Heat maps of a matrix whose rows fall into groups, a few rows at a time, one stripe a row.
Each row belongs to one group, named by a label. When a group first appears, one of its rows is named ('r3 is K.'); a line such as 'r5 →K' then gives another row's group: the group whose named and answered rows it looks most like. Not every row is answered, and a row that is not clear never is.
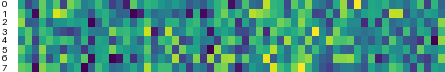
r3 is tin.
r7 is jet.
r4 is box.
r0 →jet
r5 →tin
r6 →box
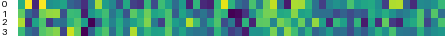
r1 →jet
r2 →tin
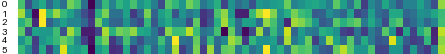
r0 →tin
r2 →box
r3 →tin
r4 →box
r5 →box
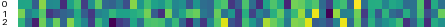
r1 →tin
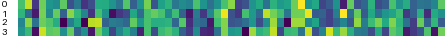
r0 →box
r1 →jet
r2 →jet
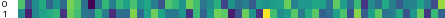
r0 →tin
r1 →jet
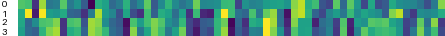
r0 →box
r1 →box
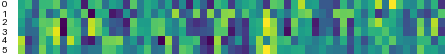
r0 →jet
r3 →jet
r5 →tin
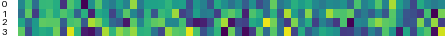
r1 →box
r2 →jet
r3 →tin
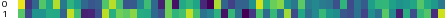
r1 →tin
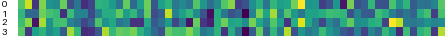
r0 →box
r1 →tin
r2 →box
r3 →tin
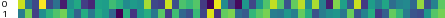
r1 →box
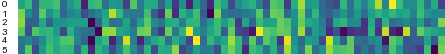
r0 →jet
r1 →tin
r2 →tin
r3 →tin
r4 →box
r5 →box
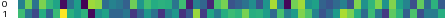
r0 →jet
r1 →box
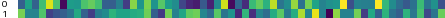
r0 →jet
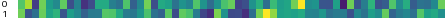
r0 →box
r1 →tin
